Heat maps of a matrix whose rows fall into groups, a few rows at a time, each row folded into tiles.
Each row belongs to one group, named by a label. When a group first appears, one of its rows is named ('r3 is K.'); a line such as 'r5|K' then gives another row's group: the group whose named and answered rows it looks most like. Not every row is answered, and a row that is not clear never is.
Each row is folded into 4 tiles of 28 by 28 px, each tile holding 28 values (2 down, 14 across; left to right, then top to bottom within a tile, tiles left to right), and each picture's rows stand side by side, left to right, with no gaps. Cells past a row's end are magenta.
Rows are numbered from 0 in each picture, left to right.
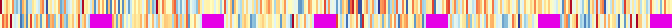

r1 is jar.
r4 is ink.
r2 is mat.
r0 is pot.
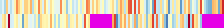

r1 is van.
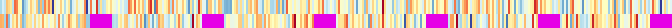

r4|ink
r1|ink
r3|van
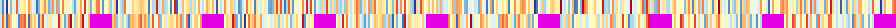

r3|mat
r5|pot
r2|pot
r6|van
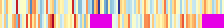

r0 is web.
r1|jar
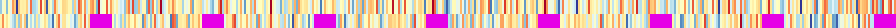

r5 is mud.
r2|van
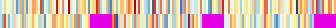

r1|van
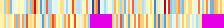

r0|web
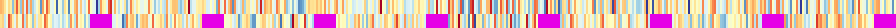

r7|jar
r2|mat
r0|van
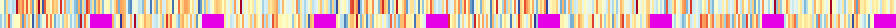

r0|ink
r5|mud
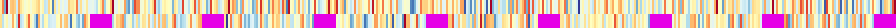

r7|van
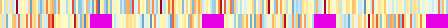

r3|mud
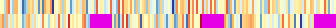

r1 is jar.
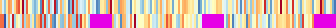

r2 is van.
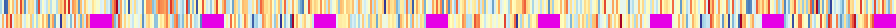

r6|mat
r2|mat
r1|jar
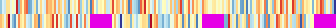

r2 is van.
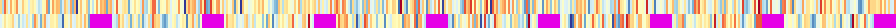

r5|mud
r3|pot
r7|mat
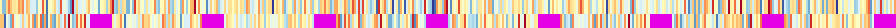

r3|van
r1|pot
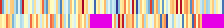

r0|pot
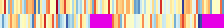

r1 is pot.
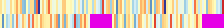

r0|mud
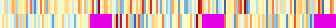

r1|ink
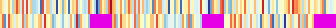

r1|van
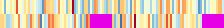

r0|web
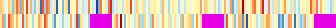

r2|ink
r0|van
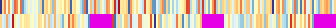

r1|jar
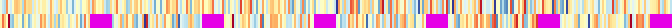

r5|jar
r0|ink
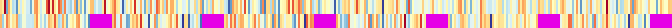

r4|jar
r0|jar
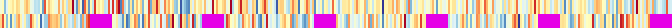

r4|ink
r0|web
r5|mud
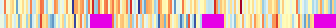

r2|web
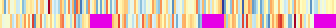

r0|mud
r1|pot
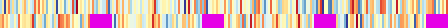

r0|mud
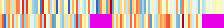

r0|van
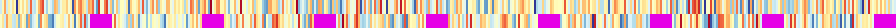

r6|ink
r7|mat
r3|mat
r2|web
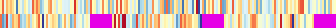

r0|jar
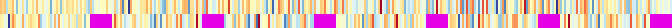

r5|ink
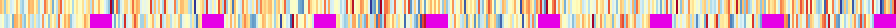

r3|web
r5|mud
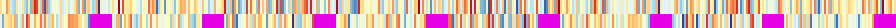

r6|mud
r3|pot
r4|van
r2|pot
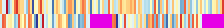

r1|van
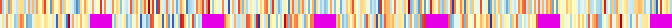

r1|mat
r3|web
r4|jar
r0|mat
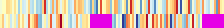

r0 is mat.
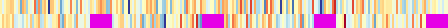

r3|ink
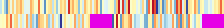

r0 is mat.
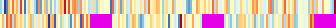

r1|mat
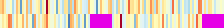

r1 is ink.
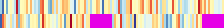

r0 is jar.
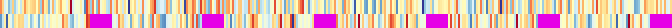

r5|mat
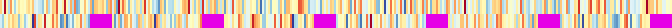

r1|jar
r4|web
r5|ink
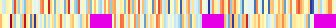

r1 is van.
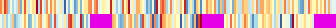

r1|web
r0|mat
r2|mat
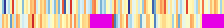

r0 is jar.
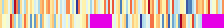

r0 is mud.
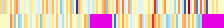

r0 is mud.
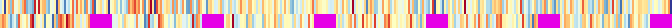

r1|ink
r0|mud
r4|web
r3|web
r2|ink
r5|pot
